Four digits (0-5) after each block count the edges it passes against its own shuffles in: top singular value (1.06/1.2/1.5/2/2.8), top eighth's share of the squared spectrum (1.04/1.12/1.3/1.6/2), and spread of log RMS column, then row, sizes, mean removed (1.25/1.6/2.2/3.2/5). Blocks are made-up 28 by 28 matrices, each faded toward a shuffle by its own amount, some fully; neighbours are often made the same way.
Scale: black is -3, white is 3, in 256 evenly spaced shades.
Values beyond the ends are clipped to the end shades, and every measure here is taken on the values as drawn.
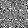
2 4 1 2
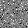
1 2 0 0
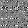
2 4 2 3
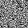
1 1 0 0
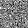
0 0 0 0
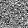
1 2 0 0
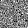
1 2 0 0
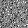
2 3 0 0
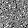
0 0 0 0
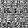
3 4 2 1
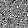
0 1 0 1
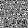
3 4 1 1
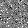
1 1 0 0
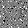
2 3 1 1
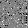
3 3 1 0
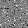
2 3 0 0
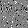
2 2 0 0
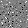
2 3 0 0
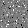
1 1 0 0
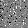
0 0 1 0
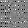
3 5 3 2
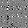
3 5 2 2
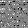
3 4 1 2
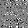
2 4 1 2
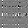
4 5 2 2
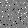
0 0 0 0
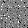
2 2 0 0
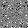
1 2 0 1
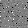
1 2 0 1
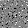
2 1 0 0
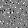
2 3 0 1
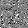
2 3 1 1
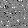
2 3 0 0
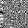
3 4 2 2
